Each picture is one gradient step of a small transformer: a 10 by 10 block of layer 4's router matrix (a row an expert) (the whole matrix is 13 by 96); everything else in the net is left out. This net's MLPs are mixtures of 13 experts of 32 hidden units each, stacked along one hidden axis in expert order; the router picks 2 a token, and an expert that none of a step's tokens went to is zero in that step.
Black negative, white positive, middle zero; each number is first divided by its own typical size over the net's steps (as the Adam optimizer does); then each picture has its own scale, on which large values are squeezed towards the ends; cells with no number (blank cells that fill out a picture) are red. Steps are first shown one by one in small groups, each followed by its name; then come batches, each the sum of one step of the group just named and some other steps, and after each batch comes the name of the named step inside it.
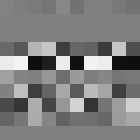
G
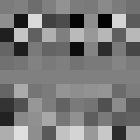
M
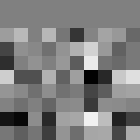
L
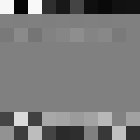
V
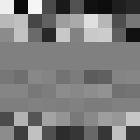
V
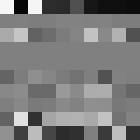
V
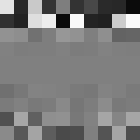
V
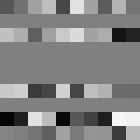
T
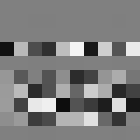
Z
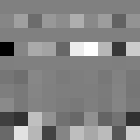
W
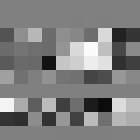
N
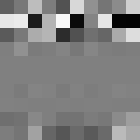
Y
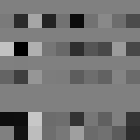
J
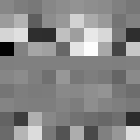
W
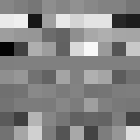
W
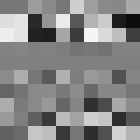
Y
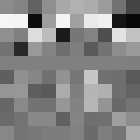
T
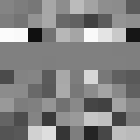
T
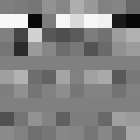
T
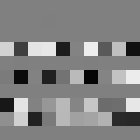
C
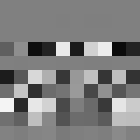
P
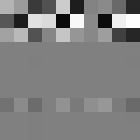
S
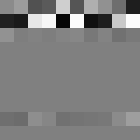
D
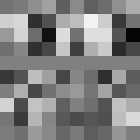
P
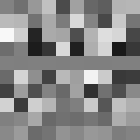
P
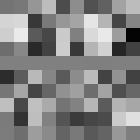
P
